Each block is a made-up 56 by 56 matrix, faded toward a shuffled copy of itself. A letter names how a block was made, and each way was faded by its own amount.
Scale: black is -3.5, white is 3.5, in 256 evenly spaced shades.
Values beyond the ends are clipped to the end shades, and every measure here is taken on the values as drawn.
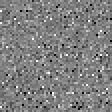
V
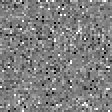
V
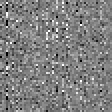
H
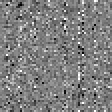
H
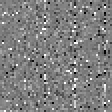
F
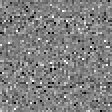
V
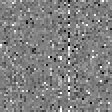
F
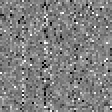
F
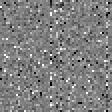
F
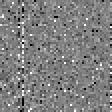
F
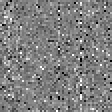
F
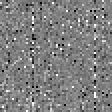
F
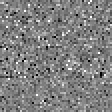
V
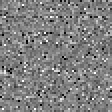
V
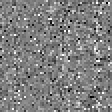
F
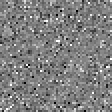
V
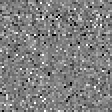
V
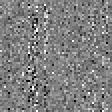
H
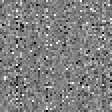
F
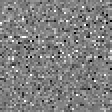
V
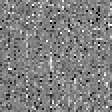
F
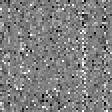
F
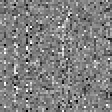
H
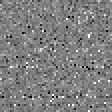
V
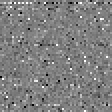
V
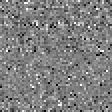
V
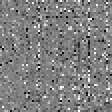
F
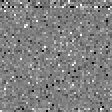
V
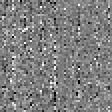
H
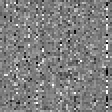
H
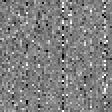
H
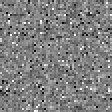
V
